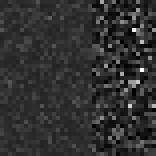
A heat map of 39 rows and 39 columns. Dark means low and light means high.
Grain: fine. Seam: vertical, 60% of the way across, the left part calmer. Average level on the scale: 20%. Mirror symmetry: none. Histogram: skewed, a long tail of high values. Stripes: none.
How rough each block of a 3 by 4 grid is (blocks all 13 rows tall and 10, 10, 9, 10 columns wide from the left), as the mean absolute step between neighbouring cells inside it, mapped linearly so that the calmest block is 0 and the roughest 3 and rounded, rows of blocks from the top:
0 0 2 3
0 0 1 3
0 0 2 2
